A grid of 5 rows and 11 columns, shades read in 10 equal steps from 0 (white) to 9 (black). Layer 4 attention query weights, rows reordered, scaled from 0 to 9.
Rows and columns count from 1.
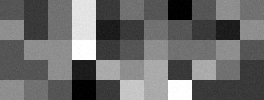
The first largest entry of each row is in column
8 5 5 4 4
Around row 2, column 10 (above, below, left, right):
4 4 7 4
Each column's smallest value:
4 4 4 0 3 2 3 0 3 4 4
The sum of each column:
26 29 24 19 32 24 21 27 28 28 29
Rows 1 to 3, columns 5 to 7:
7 5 6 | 8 7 5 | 7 6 4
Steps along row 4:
same down up down up down up down up up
